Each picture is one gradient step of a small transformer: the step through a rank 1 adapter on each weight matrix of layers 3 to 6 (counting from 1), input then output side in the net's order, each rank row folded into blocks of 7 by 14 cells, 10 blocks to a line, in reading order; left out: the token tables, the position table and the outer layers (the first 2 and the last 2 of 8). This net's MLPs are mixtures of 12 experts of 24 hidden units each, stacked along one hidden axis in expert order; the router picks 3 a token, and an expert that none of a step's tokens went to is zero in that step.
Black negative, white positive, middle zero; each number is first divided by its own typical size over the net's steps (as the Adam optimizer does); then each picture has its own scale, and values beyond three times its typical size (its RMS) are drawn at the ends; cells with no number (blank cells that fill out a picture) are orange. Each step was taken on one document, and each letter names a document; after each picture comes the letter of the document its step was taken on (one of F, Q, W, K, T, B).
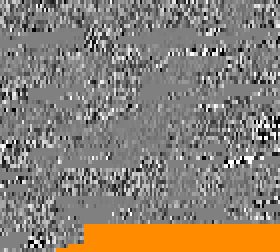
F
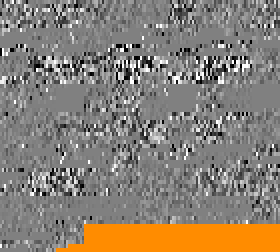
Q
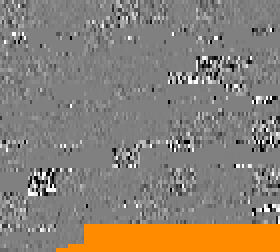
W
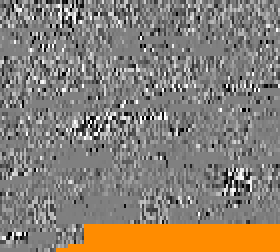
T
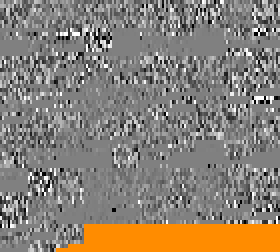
T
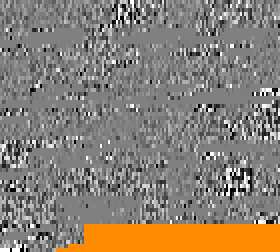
F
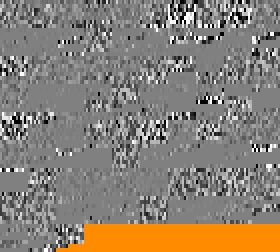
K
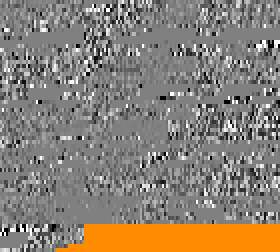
F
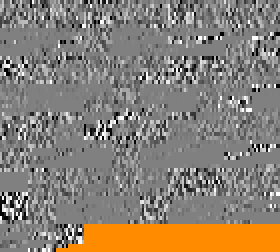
K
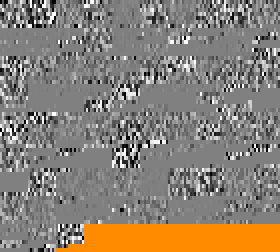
K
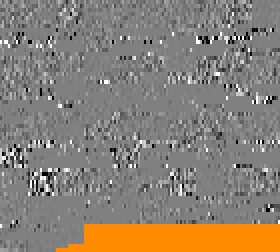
W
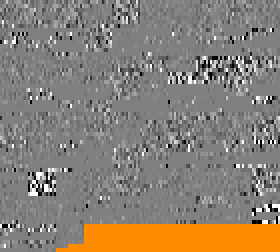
W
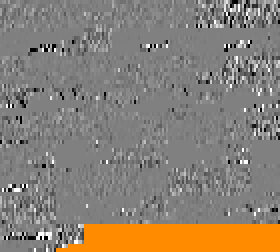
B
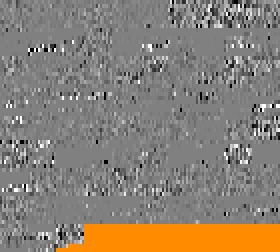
B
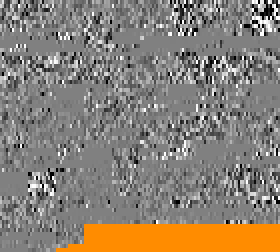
Q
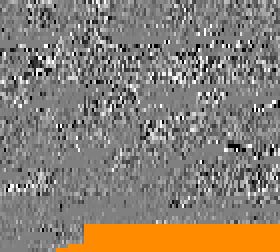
Q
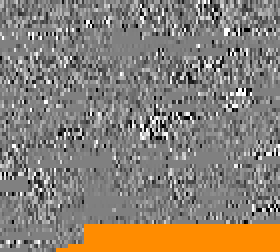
T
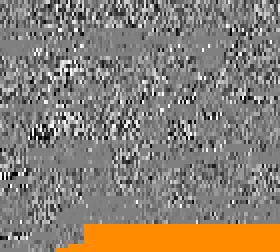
T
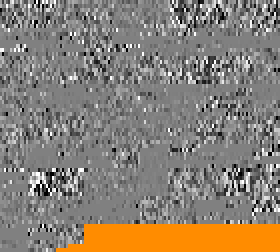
Q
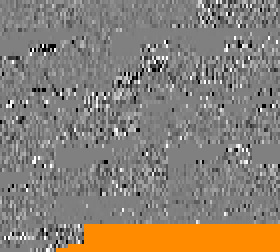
B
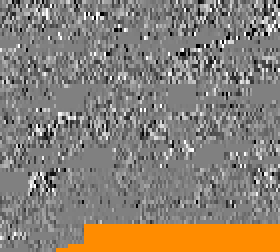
Q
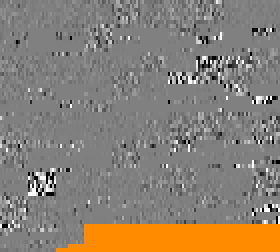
W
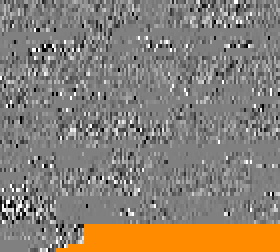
B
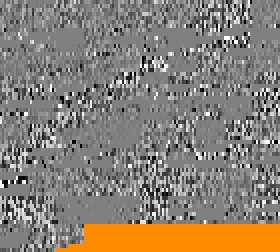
F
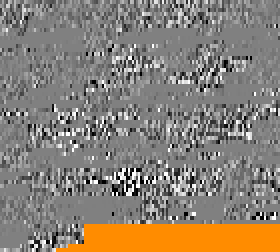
F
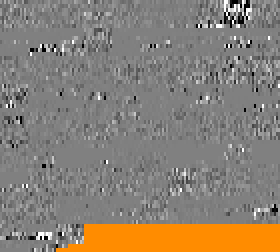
B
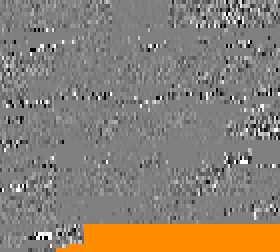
B
